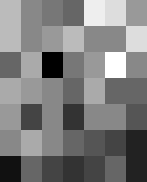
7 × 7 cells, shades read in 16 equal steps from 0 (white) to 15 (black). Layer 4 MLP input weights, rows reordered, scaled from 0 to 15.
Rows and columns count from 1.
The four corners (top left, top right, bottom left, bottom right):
4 6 14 13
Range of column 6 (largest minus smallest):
11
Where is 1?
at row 1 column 5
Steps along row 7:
down up up down down up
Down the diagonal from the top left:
4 7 15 9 7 11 13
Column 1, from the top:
4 4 9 5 6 7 14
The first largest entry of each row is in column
4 2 3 4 4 7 1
